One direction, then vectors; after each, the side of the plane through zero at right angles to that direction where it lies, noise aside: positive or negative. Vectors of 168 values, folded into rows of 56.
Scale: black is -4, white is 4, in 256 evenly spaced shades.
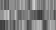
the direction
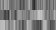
negative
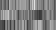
positive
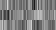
negative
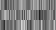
positive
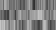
negative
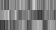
positive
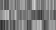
positive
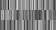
positive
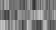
negative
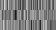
negative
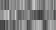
positive
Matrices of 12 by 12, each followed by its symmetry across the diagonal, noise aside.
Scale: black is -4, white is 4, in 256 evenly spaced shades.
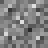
symmetric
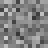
neither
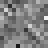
antisymmetric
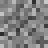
symmetric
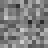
antisymmetric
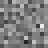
antisymmetric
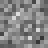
symmetric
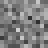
antisymmetric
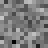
neither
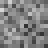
symmetric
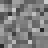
antisymmetric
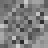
symmetric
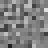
antisymmetric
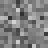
antisymmetric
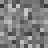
neither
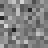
neither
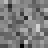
neither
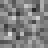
antisymmetric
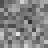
neither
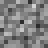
symmetric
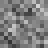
antisymmetric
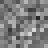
symmetric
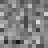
neither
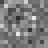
symmetric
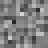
antisymmetric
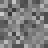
symmetric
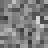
neither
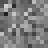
symmetric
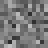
neither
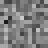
neither
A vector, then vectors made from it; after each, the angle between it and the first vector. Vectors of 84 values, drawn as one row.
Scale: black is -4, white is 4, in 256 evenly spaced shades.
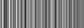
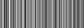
nearly parallel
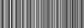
partly opposed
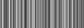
nearly parallel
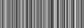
partly opposed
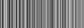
nearly opposite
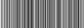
orthogonal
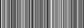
orthogonal
